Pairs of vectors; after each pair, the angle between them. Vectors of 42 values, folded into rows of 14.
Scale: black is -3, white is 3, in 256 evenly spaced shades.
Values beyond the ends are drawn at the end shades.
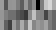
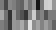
nearly parallel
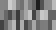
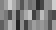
nearly parallel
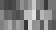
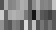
partly opposed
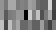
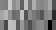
partly aligned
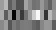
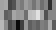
partly aligned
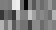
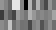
nearly parallel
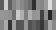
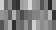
partly opposed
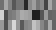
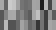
partly opposed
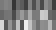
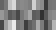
partly opposed
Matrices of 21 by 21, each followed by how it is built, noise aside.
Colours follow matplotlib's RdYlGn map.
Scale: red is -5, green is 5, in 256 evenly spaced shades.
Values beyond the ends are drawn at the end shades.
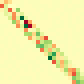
banded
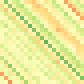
Toeplitz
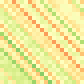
Toeplitz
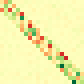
banded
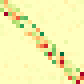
banded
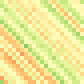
Toeplitz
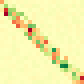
banded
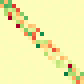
banded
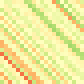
Toeplitz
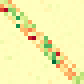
banded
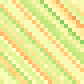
Toeplitz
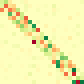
banded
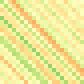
Toeplitz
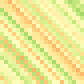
Toeplitz
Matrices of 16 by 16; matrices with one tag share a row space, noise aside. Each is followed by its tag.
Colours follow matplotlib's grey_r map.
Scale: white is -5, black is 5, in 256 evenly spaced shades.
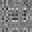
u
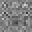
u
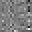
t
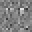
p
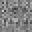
u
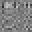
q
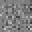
q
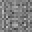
u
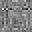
u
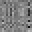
t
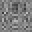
u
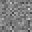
t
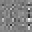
t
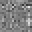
t
